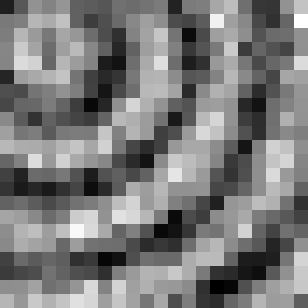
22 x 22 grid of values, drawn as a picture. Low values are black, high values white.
Mirror symmetry: none. Rings: centred on the top left. Average level on the scale: 50%. Ninth with the highest average: bottom left. Slope: none.
